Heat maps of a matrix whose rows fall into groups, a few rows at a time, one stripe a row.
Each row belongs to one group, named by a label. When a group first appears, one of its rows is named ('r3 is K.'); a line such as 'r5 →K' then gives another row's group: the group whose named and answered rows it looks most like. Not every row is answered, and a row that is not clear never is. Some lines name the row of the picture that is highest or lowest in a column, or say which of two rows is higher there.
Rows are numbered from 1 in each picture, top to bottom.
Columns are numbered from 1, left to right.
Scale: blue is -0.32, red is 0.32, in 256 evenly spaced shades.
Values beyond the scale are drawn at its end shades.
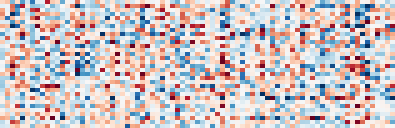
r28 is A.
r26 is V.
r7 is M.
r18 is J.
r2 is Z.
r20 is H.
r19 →Z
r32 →A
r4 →M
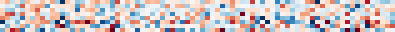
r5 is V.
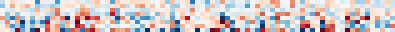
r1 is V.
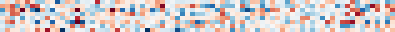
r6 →J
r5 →M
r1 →V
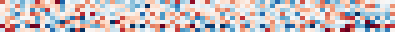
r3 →M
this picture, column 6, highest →6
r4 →M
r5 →J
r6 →V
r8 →J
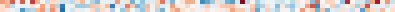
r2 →V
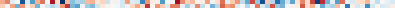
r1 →V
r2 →Z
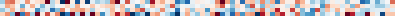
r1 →Z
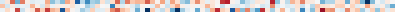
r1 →Z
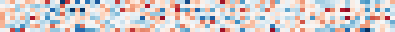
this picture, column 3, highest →8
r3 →J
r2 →Z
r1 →Z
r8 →Z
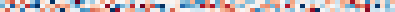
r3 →V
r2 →H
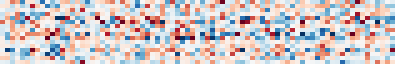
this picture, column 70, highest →6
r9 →A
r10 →A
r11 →A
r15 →V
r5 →V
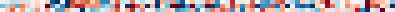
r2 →A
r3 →Z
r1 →A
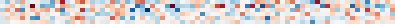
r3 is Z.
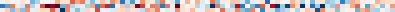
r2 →A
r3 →V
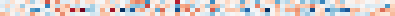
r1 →A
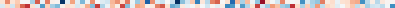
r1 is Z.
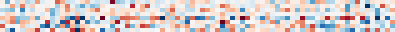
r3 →H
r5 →J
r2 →Z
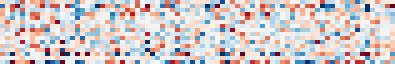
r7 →M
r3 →Z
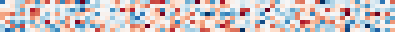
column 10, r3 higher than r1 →No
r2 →Z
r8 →H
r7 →Z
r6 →M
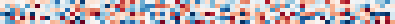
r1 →J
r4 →H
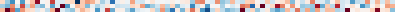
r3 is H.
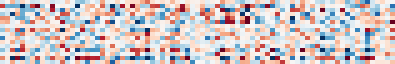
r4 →H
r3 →V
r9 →Z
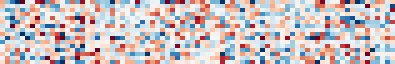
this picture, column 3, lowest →5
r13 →V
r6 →M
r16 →V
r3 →H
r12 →J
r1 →M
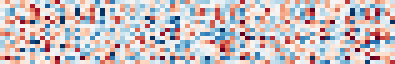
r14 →V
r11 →H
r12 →Z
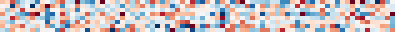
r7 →A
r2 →M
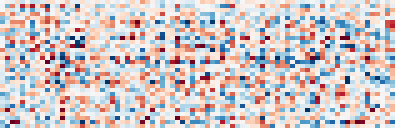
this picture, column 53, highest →17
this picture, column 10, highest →16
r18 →M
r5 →A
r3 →M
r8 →M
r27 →H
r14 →V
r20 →H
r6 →A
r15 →V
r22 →V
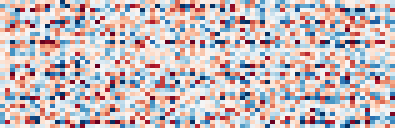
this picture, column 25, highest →19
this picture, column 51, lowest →11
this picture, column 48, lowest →11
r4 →M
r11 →M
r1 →V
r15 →J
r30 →H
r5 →J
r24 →V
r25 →H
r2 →A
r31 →V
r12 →A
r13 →M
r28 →V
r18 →M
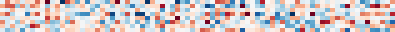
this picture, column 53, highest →1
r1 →Z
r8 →H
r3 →A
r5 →A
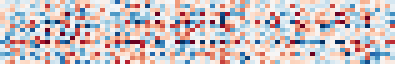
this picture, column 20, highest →14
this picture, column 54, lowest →6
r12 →H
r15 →V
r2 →A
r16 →Z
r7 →Z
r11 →A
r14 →H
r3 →J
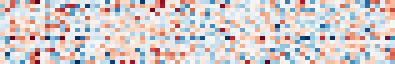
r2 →Z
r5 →A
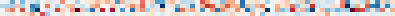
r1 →H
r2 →H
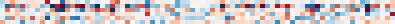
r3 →V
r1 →Z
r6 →V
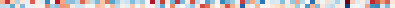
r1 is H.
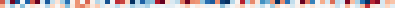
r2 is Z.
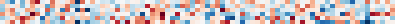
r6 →Z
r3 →Z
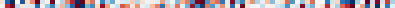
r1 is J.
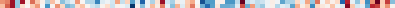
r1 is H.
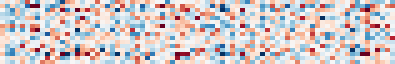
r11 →V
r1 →V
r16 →M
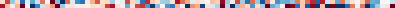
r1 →V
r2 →A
